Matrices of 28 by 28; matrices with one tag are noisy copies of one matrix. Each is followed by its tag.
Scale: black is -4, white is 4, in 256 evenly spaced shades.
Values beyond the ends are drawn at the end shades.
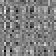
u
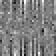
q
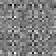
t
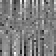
q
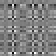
t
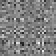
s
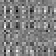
u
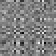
s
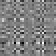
s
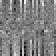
q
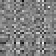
s
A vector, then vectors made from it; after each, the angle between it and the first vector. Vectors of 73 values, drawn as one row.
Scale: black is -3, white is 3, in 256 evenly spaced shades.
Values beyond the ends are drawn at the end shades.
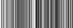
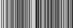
nearly parallel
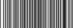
orthogonal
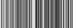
nearly parallel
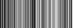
nearly opposite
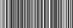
partly aligned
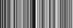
nearly opposite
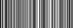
partly opposed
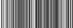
nearly parallel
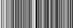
nearly parallel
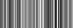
orthogonal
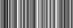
partly opposed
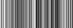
nearly parallel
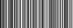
partly opposed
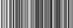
partly aligned
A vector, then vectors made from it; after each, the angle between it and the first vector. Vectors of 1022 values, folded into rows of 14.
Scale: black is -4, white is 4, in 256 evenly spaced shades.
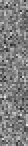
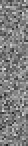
partly opposed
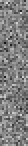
nearly parallel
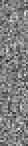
partly opposed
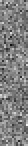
nearly parallel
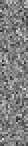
partly aligned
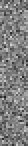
nearly opposite
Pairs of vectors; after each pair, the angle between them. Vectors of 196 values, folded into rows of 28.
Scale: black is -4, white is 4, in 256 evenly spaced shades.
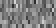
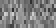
orthogonal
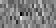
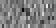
partly aligned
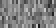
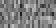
partly aligned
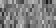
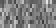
nearly opposite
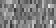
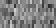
nearly opposite
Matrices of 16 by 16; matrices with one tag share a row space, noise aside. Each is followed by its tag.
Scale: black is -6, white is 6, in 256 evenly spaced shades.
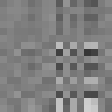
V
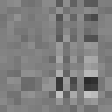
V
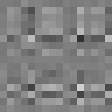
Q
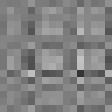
Q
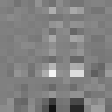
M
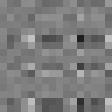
Q
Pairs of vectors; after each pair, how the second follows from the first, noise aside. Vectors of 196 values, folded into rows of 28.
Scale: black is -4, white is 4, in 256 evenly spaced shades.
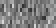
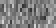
copied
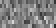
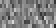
copied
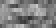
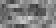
negated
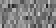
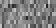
copied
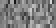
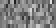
copied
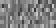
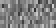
copied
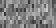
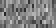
copied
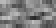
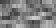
negated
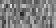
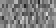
shuffled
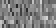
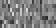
negated
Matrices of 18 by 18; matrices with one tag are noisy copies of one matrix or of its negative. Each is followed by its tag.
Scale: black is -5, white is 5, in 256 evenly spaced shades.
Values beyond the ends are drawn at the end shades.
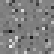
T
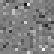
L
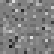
T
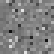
T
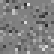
L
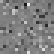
L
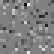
L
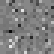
T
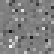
T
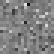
L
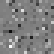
T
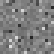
T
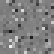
T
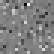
L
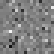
T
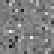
T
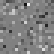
L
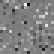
L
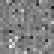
T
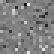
L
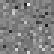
L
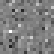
T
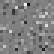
L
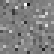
L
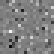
T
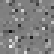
T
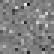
L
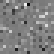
L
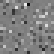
L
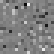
L
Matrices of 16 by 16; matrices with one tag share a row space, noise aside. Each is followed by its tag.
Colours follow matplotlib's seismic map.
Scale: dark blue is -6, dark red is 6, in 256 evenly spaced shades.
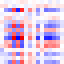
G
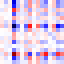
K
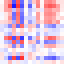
G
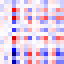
K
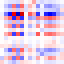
G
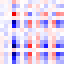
K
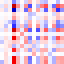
K
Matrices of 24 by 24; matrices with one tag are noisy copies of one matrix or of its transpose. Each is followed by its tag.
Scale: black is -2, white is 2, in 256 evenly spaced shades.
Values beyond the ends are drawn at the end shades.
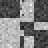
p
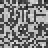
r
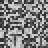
r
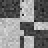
p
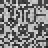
r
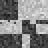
p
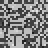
r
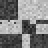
p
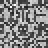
r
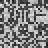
r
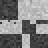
p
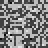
r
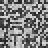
r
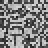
r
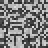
r
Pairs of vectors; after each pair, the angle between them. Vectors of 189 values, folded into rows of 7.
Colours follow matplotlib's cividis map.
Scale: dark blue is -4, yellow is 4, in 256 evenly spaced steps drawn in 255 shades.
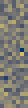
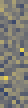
nearly opposite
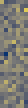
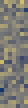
partly opposed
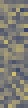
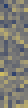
partly opposed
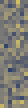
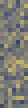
nearly opposite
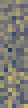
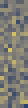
nearly opposite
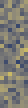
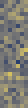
nearly parallel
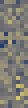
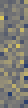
orthogonal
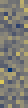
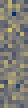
orthogonal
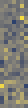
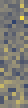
nearly parallel
